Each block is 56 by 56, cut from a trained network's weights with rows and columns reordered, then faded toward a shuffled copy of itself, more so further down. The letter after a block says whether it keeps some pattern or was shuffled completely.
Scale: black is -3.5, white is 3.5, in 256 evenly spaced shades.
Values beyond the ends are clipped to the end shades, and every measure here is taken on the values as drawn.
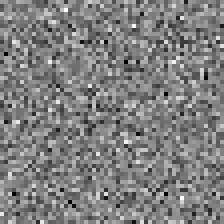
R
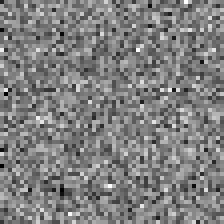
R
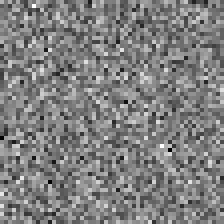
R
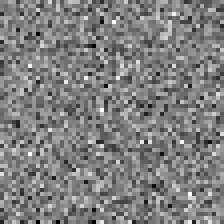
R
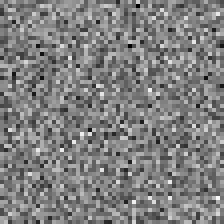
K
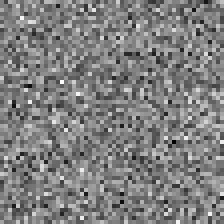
K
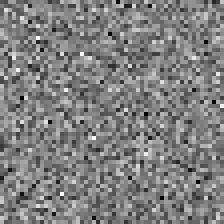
K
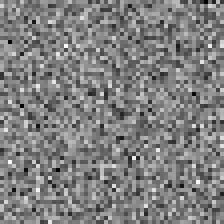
K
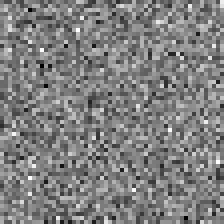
K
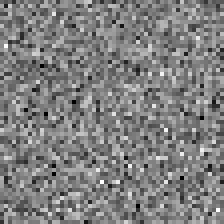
K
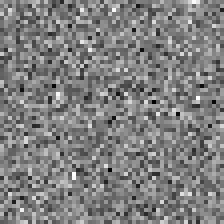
K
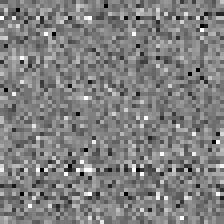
R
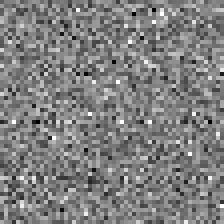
R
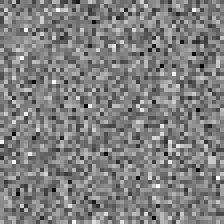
K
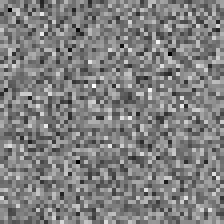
K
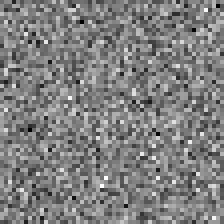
K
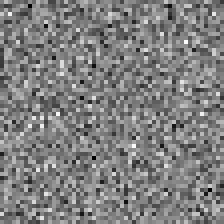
K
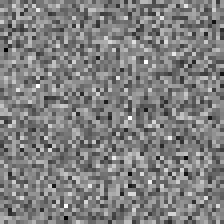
K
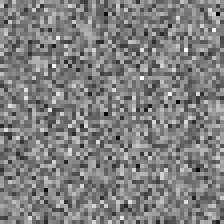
K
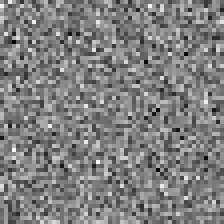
K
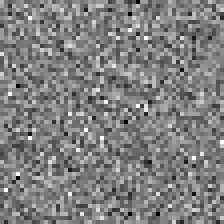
K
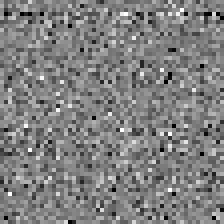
R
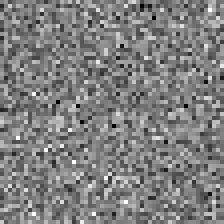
K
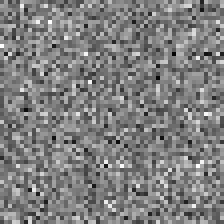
R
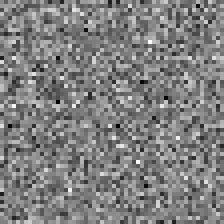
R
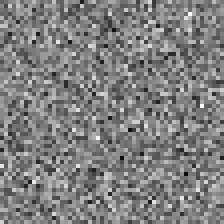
K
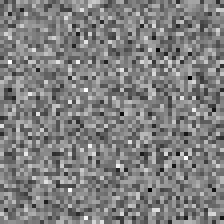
R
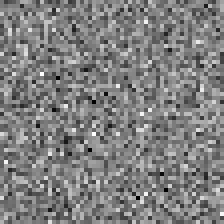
K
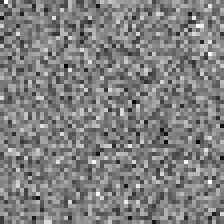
K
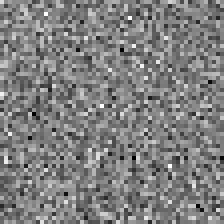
R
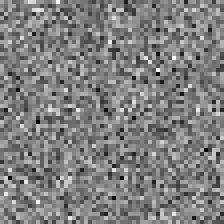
R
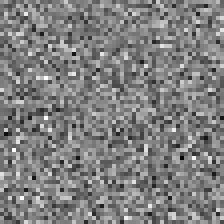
K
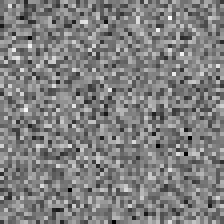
K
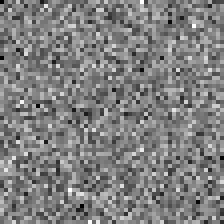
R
